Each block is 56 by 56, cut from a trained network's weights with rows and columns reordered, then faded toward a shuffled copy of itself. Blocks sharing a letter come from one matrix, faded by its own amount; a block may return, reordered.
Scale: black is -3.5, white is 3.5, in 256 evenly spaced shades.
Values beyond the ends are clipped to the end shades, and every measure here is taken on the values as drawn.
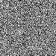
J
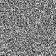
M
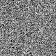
J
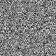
M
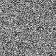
M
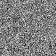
J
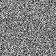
J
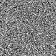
M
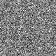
J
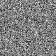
J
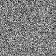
M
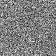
J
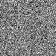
M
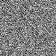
J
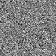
M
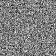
J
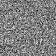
M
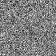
M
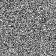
J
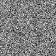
M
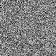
J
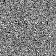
J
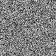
J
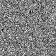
J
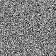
J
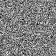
J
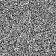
J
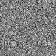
M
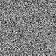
M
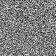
J
